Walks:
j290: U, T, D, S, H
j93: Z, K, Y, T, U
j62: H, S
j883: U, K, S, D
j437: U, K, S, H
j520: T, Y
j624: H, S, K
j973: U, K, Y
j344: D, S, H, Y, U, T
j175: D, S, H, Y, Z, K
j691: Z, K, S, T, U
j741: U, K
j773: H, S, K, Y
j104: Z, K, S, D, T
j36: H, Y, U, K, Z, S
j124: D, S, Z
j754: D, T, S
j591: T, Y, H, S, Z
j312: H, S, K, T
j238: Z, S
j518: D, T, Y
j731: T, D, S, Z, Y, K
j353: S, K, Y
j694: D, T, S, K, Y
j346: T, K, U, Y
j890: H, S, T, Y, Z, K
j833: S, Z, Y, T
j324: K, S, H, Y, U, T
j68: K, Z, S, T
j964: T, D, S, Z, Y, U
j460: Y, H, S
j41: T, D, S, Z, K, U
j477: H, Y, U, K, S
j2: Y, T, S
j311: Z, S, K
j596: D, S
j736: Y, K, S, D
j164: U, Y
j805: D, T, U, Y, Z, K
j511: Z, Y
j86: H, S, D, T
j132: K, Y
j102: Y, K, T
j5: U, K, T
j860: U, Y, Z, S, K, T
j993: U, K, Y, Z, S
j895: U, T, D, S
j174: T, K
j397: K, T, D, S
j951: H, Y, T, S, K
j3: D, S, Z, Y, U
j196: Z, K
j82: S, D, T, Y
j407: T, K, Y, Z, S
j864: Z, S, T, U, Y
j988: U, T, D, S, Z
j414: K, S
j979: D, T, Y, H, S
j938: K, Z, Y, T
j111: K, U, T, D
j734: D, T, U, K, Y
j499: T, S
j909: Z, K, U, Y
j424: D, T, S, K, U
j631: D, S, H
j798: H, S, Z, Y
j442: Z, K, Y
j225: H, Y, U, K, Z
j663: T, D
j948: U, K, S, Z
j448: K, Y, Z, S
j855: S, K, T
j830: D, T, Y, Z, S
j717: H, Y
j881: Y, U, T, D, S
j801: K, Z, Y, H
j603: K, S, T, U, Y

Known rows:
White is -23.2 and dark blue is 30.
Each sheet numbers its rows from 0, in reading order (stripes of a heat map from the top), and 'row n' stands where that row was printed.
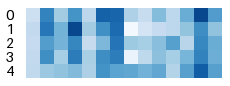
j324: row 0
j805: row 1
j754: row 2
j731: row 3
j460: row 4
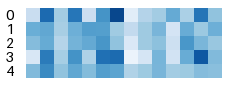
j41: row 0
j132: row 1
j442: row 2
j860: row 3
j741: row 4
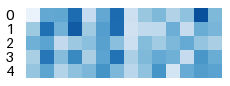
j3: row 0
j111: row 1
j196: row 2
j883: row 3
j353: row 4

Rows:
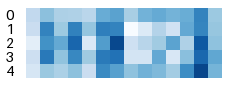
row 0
j238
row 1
j93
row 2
j988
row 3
j603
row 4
j798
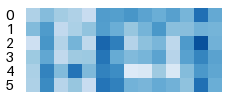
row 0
j62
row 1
j414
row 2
j36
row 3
j773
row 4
j346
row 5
j437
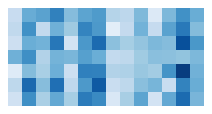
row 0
j164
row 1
j407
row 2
j979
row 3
j174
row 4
j591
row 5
j424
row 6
j993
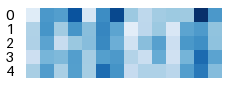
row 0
j344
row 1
j909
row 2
j448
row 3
j2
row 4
j225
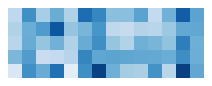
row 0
j477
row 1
j518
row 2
j499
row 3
j624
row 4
j290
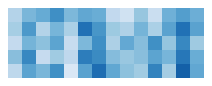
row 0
j520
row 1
j951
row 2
j124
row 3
j312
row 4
j86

